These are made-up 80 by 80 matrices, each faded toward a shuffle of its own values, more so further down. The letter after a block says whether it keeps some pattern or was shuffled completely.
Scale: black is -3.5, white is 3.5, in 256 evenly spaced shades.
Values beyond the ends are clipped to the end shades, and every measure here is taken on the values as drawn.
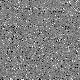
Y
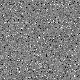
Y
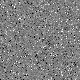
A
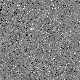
A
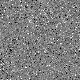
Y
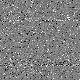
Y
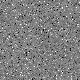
A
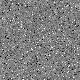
A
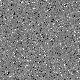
A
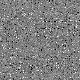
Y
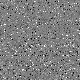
Y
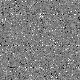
Y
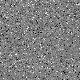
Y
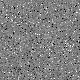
A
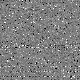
Y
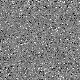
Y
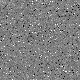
A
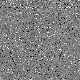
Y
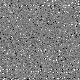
Y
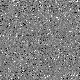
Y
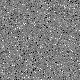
A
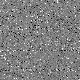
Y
